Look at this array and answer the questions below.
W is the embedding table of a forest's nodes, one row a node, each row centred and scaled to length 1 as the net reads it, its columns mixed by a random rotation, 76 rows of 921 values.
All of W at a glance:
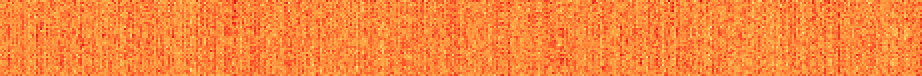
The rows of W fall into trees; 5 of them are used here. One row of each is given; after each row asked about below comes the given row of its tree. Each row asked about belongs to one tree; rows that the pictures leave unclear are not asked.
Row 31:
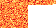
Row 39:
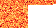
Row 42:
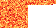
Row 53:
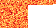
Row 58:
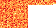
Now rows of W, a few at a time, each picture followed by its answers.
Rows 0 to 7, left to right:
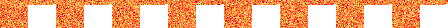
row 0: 31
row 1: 31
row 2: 39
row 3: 39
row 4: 58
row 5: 53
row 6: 39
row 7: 53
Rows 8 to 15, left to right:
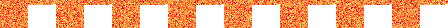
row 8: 31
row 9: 39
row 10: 39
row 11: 39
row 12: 42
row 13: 31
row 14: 42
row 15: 58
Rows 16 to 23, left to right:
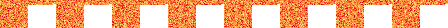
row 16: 31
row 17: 31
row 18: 39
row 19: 53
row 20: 53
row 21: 42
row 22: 39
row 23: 53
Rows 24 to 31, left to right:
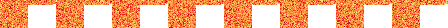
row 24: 39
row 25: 58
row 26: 42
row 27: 42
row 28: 58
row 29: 58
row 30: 58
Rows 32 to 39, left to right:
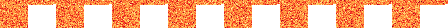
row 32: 58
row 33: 31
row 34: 58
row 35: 58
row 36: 42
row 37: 58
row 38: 42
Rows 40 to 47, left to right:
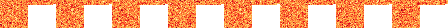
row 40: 39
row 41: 42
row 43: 39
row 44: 42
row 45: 39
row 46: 58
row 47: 42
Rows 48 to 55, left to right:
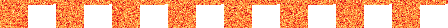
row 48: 53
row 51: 42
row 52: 39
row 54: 58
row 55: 58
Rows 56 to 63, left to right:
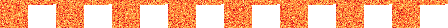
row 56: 53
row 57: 31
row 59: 58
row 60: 42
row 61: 58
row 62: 58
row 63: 42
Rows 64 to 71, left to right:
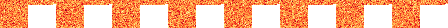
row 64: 58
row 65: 42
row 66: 31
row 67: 53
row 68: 42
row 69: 53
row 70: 42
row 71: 53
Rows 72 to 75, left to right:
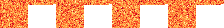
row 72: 58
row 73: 42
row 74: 39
